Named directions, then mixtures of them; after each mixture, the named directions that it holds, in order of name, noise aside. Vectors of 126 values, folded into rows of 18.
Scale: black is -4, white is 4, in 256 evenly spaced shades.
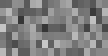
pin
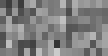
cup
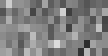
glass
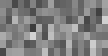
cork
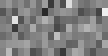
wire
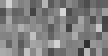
glass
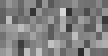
cup, glass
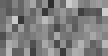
cup, wire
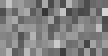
glass, wire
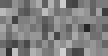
pin, wire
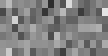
glass, wire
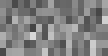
cork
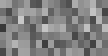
pin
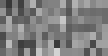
cup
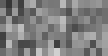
cup
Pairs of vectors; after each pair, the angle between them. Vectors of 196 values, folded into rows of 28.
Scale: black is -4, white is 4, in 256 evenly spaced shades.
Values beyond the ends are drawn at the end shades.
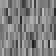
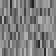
orthogonal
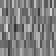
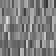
partly aligned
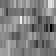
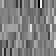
orthogonal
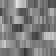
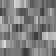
nearly parallel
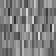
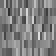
nearly parallel
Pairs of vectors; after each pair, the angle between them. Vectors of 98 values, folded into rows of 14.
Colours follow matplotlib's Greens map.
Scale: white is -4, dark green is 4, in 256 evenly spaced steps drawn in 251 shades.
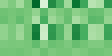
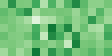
partly aligned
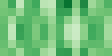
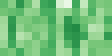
nearly opposite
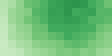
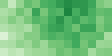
nearly parallel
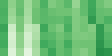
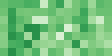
partly opposed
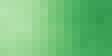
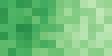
nearly opposite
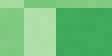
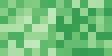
partly aligned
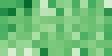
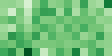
nearly opposite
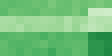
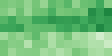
nearly opposite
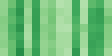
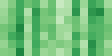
nearly parallel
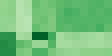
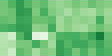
nearly opposite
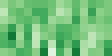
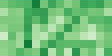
partly aligned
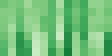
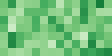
orthogonal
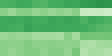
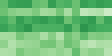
nearly parallel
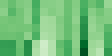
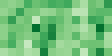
partly opposed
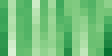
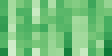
nearly parallel
